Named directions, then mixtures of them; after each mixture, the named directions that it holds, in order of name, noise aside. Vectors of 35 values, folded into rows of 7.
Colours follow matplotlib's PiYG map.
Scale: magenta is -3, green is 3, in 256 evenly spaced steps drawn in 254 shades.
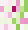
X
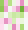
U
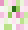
U, X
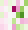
U, X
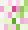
X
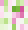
U, X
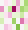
X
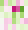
U, X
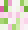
U, X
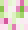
U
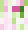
U, X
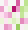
X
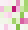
X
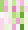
U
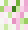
X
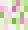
X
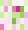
U, X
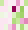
U, X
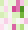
U, X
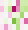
X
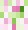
U, X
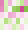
U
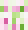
U
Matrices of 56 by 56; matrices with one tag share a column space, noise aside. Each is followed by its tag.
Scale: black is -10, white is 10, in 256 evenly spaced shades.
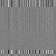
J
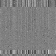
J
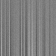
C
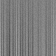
C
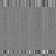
J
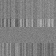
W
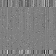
J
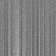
C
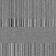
W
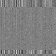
J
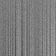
C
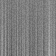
C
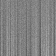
C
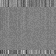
J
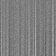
C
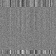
J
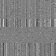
W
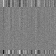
J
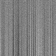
C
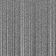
C
